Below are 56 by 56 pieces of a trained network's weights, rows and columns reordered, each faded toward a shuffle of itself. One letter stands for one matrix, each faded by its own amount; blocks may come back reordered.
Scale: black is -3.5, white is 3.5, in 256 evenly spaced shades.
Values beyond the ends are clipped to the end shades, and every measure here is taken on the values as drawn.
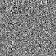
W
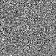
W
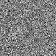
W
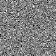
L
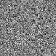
W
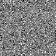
L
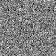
W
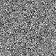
W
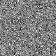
L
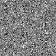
L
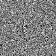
L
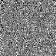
L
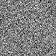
W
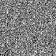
W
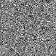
W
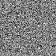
W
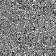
L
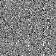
L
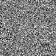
W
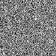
W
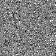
L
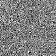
W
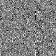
L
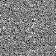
L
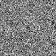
W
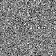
L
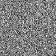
W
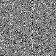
L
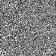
L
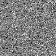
L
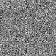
W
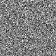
L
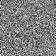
L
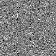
L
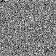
W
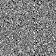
L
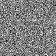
W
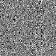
L
